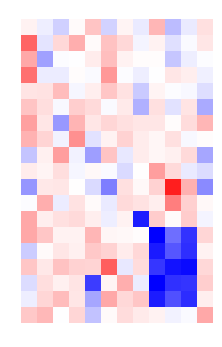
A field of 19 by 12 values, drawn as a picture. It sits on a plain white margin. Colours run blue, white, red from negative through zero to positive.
In the bottom right lies a patch that is lower than the rest. The bottom right is the ninth with the lowest average. The values are skewed, with a long tail toward low values.
